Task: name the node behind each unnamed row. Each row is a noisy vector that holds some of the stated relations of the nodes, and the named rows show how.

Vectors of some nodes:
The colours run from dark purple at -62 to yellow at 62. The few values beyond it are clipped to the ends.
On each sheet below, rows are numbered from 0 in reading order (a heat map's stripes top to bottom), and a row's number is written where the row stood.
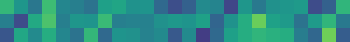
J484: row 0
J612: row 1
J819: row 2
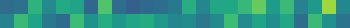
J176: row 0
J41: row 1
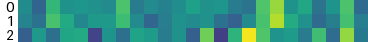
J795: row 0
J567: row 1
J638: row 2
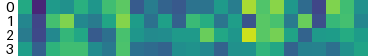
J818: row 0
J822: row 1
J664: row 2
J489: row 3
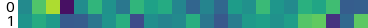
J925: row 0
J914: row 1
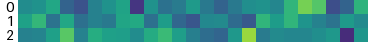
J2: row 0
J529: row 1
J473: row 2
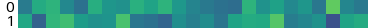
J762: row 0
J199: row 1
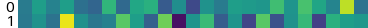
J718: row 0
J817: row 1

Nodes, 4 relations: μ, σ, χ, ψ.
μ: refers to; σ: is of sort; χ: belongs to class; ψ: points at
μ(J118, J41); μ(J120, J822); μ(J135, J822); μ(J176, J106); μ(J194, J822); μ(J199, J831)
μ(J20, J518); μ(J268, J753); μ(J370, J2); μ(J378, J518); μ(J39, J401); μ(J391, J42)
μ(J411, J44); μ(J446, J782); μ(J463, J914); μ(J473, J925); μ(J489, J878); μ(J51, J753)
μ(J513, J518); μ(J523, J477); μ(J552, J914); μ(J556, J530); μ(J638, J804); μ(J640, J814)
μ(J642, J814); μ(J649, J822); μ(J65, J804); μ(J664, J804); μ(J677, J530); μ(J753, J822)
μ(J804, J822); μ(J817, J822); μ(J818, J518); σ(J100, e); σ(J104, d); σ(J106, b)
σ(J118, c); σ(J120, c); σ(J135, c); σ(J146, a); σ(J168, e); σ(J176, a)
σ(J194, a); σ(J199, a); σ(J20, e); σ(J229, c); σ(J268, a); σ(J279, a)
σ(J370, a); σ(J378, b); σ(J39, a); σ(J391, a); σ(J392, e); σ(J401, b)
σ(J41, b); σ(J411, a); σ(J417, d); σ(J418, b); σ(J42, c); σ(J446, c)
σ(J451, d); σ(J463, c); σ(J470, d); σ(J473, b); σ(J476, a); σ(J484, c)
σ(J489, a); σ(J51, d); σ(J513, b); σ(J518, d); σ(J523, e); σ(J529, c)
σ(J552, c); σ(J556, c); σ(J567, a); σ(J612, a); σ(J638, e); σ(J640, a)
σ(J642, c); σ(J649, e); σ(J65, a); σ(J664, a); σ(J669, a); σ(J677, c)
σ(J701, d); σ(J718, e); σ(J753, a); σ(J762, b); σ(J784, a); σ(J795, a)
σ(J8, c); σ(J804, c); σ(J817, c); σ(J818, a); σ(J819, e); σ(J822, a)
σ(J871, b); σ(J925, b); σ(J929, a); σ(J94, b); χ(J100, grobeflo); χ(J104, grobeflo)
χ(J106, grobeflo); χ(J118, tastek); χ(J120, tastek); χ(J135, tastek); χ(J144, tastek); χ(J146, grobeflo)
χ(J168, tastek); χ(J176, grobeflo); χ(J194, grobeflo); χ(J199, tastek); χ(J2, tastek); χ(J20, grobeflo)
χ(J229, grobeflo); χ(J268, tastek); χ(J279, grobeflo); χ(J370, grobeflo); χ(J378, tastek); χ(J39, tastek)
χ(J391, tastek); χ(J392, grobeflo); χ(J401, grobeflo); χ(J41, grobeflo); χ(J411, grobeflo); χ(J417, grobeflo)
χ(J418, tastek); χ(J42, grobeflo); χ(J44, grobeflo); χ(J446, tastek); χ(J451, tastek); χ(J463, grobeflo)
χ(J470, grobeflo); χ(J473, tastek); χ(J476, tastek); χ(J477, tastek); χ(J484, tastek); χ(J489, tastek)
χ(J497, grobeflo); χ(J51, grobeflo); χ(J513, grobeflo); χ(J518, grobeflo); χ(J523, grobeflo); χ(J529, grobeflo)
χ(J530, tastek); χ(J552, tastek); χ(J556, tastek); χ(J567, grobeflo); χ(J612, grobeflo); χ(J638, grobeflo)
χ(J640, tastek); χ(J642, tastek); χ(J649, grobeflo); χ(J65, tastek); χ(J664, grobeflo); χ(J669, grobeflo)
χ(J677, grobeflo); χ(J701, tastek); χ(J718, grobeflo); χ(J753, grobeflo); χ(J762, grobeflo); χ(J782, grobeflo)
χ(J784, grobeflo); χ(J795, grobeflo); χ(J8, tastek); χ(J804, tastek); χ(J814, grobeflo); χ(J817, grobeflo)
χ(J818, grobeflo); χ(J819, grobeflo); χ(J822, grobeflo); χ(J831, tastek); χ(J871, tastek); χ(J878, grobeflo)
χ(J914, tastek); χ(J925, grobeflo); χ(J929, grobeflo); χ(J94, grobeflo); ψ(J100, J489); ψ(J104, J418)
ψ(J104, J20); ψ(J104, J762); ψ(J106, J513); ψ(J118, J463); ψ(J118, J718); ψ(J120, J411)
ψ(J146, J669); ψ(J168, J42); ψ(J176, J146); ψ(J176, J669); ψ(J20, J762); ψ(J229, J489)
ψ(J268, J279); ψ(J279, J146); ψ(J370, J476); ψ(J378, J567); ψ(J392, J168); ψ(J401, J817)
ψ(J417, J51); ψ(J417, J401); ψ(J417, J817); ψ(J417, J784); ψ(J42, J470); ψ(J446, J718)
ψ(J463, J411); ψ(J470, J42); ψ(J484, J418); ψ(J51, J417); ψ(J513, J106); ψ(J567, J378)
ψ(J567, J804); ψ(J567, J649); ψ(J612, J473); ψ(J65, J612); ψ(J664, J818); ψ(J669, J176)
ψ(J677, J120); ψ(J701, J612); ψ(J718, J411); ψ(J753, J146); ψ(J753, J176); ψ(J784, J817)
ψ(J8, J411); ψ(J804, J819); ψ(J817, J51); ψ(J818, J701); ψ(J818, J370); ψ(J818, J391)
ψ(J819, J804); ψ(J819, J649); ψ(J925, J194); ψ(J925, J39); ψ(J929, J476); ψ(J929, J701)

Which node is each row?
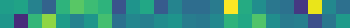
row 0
J513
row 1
J391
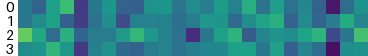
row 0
J701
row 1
J470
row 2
J8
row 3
J451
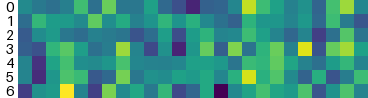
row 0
J20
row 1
J106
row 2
J51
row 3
J753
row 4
J370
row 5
J65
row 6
J649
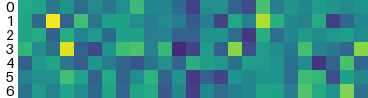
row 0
J42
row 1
J39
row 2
J229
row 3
J120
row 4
J417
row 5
J168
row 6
J392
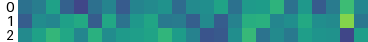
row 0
J104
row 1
J523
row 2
J418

